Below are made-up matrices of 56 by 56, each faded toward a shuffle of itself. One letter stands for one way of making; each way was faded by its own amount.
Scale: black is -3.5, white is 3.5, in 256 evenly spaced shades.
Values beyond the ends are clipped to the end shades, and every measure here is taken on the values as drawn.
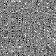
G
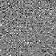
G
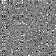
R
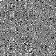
G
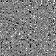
R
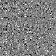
G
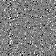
R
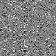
R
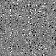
R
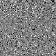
G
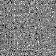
G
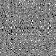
G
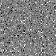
R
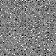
G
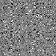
G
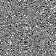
R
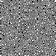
R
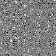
G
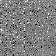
R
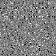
G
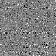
G
